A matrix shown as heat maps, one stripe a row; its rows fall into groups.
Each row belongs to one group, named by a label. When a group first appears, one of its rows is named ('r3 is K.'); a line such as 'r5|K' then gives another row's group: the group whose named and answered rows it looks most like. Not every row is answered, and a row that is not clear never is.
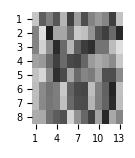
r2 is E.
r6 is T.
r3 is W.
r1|T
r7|T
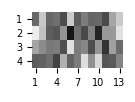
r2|T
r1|W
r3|W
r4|E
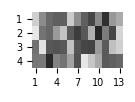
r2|T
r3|W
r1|W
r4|E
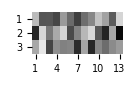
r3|W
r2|E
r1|T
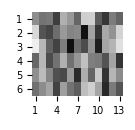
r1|E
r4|E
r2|T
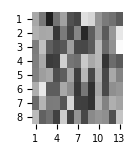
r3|W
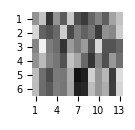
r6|T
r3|W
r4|W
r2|T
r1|W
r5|T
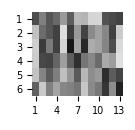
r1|E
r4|T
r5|E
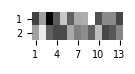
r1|E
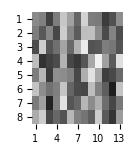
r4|T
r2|E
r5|E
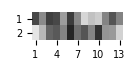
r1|E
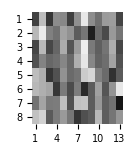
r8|W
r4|E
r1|E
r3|E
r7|E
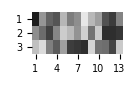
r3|T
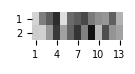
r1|T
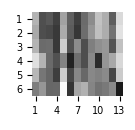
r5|T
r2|T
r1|T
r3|T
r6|E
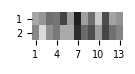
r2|W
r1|W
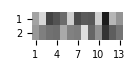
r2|E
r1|W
